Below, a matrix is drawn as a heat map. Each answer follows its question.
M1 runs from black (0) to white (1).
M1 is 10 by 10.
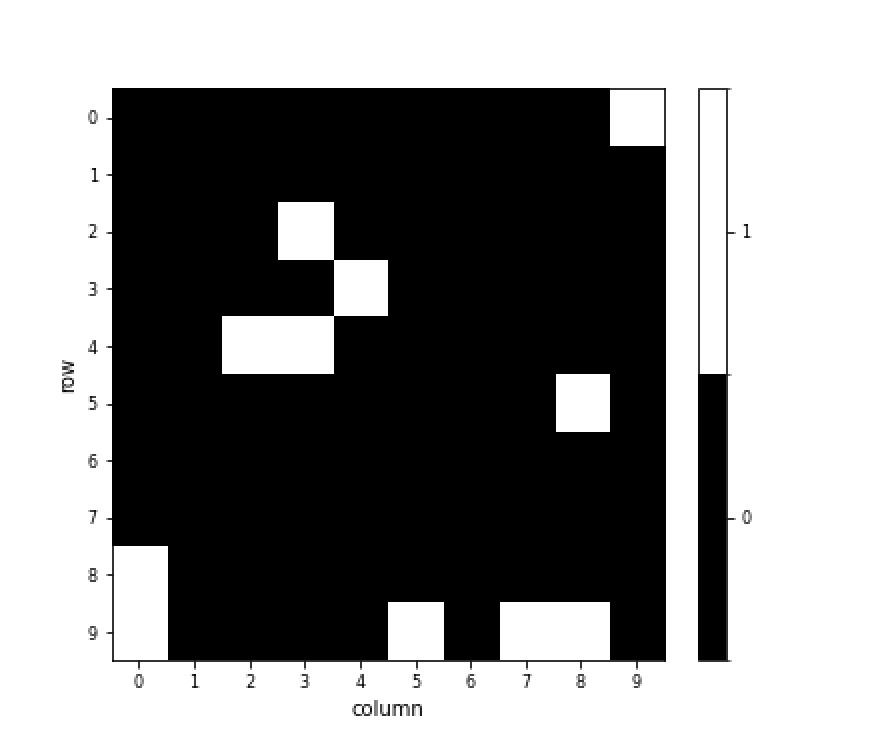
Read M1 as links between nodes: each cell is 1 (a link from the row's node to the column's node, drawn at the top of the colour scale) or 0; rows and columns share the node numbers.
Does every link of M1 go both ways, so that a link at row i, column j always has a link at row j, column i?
no
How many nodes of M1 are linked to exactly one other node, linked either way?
1
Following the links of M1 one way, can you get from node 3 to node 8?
no
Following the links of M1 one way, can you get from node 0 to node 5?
yes
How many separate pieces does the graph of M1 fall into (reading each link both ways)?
4
